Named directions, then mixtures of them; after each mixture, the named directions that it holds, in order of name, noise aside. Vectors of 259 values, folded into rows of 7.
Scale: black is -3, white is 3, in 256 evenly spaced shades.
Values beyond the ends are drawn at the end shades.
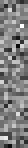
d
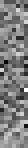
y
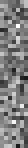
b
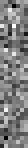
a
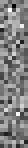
a, b, d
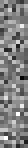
b, d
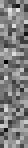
a, y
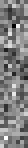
a, b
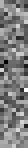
y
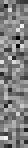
d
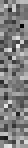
d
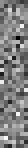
d, y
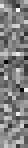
a, b, y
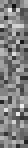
a, b, d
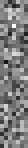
a, y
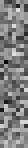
a, y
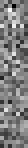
a, d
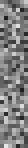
a, b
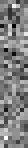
a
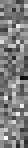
a, b, d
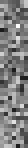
b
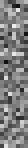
a, b, y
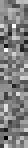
a, d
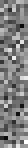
b, d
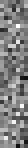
b, d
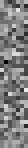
a, y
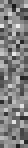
a, b, d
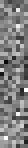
b, d, y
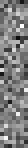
d, y
